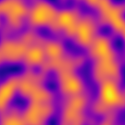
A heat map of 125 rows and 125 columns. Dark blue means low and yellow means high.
Rings: centred on the bottom left. Slope: none. Odd rows or columns: none. Grain: smooth. Mirror symmetry: none. Average level on the scale: 50%.
